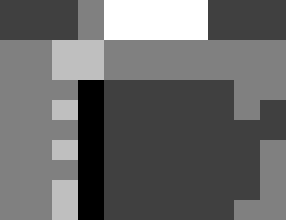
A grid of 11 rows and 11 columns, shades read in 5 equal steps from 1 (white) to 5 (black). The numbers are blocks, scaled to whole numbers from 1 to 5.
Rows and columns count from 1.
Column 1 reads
4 4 3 3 3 3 3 3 3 3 3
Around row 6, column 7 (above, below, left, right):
4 4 4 4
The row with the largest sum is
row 7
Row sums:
31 31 31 31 40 40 42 40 41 40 39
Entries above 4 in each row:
0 0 0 0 1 1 1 1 1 1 1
